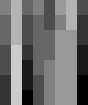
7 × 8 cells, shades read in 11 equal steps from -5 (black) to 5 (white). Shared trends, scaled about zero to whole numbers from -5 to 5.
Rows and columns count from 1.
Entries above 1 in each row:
2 2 1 1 1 1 1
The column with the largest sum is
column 2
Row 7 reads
-3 3 -5 -2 0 1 1 -5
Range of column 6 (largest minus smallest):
1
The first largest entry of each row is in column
2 2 2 2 2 2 2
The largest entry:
3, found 4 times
